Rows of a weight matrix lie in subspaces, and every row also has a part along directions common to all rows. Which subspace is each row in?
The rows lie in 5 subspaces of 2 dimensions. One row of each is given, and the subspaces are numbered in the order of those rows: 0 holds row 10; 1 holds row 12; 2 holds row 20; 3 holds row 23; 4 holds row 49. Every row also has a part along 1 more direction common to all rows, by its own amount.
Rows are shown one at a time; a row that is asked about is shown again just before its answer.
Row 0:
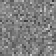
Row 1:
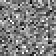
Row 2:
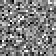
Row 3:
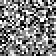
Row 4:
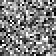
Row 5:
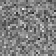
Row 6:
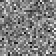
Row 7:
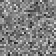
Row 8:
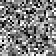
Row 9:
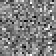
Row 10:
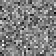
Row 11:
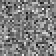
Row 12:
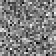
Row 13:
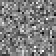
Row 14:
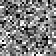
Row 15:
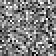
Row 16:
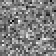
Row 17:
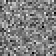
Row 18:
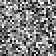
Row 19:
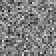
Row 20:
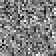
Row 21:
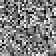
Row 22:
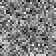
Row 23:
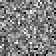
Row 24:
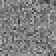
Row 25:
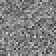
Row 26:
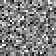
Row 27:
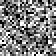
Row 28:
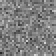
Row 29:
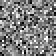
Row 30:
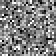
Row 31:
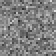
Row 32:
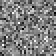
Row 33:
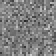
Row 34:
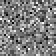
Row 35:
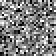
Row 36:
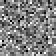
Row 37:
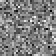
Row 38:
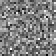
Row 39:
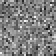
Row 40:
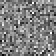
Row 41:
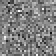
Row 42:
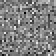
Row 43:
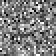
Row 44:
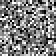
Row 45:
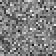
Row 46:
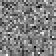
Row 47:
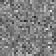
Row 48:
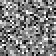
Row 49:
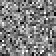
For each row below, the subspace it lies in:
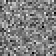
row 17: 1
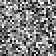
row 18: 0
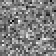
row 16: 1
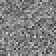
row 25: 3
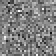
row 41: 0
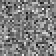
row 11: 0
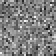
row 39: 2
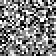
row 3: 4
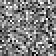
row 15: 0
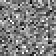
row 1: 2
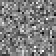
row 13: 4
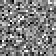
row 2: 0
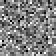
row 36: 0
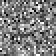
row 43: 4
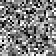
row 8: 3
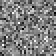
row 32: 0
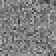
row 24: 4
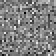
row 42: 4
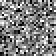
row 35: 2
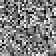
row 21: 2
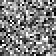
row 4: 1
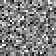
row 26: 0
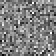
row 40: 4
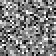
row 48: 4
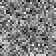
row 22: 3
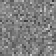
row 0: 2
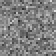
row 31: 1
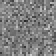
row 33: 2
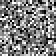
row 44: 1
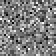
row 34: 4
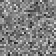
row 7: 3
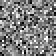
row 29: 0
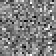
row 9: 2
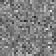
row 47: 2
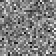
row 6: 3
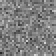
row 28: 2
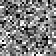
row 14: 3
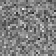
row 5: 1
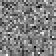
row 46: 4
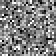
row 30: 1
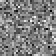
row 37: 2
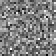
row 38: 1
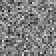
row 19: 0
